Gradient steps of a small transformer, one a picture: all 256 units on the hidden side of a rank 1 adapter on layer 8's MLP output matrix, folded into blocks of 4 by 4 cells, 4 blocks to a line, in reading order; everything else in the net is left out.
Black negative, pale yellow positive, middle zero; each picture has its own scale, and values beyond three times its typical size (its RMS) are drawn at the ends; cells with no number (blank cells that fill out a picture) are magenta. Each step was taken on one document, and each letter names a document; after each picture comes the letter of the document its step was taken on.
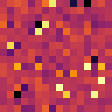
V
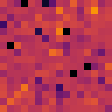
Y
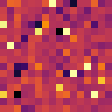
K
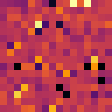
V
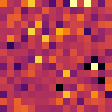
V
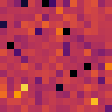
Y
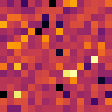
K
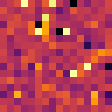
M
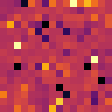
V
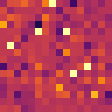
M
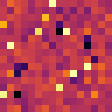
K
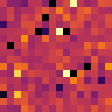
K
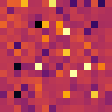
M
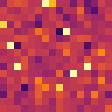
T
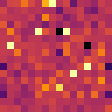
M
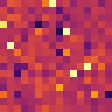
K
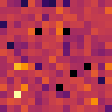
Y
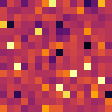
M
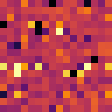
K
